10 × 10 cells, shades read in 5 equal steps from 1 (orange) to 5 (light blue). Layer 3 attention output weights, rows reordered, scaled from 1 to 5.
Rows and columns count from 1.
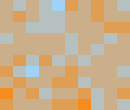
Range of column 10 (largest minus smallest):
2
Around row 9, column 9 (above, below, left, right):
3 3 4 2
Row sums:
33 30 31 33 32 31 32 28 27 27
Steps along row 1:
up down up up down up down up up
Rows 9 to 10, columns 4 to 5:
4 3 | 3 2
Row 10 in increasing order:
1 2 2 2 3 3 3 3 4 4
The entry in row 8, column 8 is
3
